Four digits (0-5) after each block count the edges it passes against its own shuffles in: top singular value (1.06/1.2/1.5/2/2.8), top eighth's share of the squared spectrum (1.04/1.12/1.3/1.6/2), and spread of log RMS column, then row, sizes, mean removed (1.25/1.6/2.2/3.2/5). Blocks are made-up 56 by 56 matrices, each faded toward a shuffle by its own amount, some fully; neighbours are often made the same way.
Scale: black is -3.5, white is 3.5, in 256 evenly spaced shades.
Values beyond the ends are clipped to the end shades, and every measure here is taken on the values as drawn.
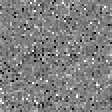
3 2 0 0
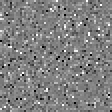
1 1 0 0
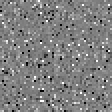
2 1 0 0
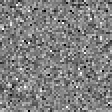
0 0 0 0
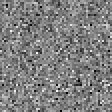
1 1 0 2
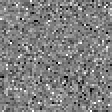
2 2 0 0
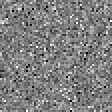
0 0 0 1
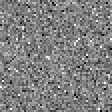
0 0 0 0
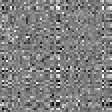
5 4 3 3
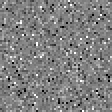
0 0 0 0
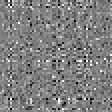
4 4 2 2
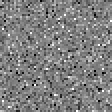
1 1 0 0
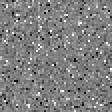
0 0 0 0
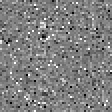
2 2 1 0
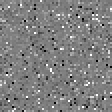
1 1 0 0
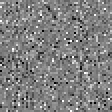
3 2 1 0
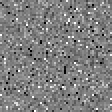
2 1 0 0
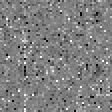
2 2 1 0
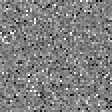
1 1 0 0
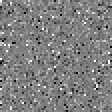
2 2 0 0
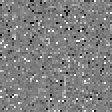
1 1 0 1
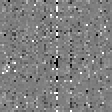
4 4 2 1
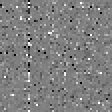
3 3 1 0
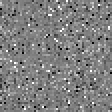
1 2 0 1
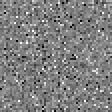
0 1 0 0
